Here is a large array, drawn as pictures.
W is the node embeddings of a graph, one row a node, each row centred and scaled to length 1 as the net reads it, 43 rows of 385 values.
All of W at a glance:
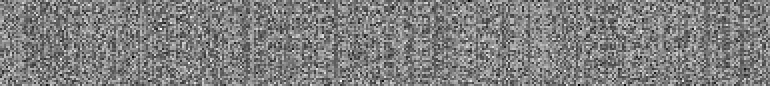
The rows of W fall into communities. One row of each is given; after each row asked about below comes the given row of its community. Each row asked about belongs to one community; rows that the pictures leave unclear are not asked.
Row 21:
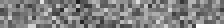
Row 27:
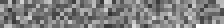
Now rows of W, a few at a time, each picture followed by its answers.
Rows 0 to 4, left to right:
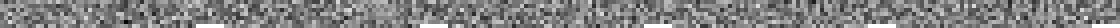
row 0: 27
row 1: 21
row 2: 27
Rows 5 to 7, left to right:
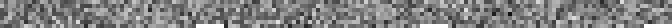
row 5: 21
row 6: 21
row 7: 27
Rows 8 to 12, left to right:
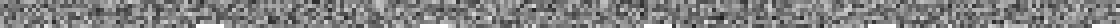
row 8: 27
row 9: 21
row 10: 21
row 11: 21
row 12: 27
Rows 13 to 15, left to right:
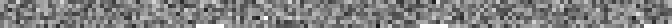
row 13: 21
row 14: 21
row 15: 27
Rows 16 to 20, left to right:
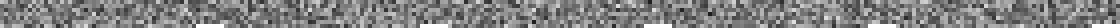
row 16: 27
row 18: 27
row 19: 21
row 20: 27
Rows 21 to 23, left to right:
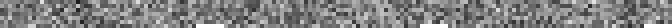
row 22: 21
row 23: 21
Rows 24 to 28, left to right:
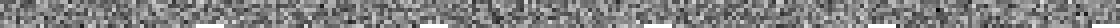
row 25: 27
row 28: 21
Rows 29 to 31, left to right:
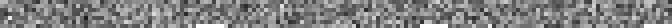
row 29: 21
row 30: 27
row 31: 21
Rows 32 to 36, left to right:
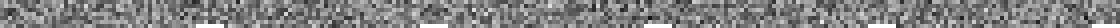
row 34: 27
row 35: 27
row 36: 21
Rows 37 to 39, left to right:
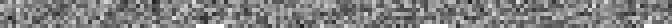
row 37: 27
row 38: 27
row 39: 21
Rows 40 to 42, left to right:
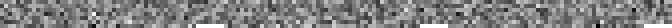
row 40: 27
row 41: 27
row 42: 27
